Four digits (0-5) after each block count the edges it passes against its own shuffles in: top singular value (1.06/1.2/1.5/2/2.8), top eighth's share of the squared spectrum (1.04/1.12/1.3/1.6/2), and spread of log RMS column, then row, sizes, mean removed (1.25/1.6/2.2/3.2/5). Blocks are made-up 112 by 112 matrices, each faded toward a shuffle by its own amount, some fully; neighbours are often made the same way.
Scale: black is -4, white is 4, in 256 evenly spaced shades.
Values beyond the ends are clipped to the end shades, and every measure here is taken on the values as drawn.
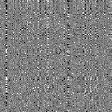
5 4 3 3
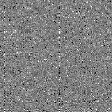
4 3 2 2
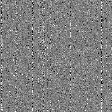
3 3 3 0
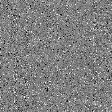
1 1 2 0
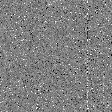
2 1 1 0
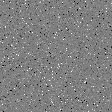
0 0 0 0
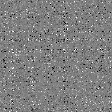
2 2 2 2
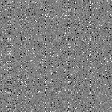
5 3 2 2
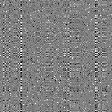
5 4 3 3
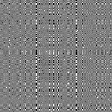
5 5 4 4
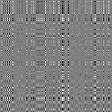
5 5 4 4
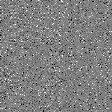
4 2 1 1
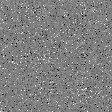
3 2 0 0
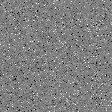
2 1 0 0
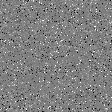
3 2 0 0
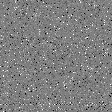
2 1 0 0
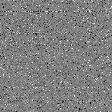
3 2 0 1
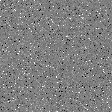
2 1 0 0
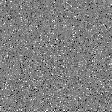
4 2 1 1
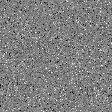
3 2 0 0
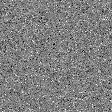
1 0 0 0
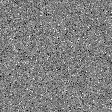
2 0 0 0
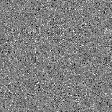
3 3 1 1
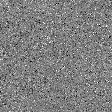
0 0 0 0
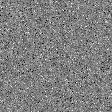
0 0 0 0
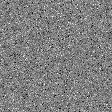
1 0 0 0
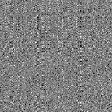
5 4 3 2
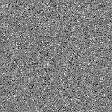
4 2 1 1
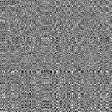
5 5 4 4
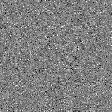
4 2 1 1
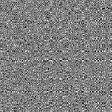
5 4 3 3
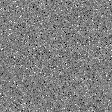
2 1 0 0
